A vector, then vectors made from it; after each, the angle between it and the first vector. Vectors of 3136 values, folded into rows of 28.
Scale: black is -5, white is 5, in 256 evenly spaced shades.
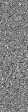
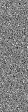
partly opposed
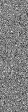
partly opposed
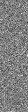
partly aligned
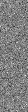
partly opposed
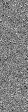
partly opposed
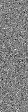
partly opposed
